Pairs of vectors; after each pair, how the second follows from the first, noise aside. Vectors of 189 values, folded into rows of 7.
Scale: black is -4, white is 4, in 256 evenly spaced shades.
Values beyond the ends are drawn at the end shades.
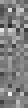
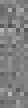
shrunk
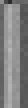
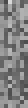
sign-scrambled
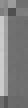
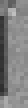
negated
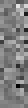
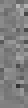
shrunk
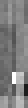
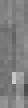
shrunk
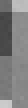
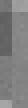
shrunk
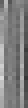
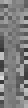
sign-scrambled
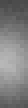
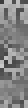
sign-scrambled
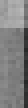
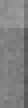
shrunk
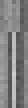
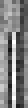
scaled up
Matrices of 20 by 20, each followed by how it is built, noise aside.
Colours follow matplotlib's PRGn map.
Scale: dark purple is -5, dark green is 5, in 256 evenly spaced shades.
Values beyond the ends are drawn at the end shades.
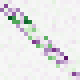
banded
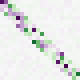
banded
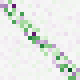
banded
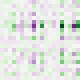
low rank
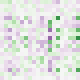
low rank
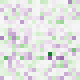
low rank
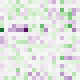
low rank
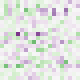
low rank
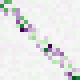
banded
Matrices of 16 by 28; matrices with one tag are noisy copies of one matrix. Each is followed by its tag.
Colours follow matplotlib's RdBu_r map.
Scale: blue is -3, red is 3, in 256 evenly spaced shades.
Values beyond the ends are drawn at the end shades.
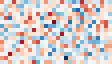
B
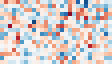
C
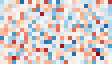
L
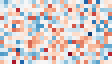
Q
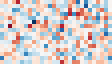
C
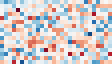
Q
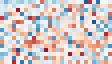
Q
